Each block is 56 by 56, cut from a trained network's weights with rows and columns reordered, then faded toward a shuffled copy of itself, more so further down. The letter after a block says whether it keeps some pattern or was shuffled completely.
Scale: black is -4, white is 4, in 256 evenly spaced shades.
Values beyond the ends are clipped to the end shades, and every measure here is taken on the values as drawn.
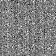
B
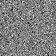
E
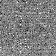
B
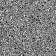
E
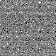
B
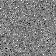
E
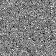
E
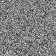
B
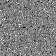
E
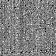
B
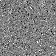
E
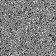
E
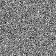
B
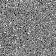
B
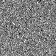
E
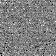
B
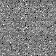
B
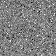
E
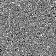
E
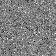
E
